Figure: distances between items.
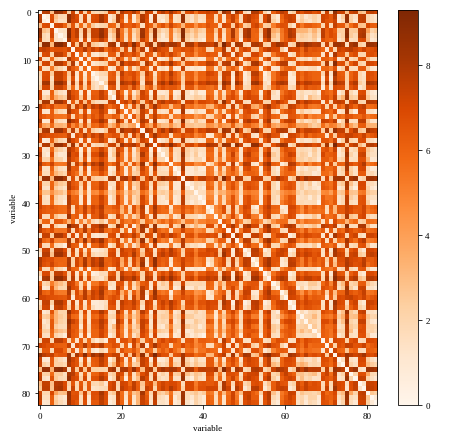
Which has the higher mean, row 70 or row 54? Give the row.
70
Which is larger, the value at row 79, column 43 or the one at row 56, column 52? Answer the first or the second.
the second
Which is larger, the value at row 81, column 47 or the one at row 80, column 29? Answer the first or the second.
the first
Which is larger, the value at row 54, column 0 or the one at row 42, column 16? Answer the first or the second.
the first
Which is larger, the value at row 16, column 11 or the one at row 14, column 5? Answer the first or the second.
the second
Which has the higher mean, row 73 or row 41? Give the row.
41
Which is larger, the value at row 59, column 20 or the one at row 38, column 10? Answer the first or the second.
the first
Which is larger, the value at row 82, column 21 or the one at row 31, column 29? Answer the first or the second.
the second
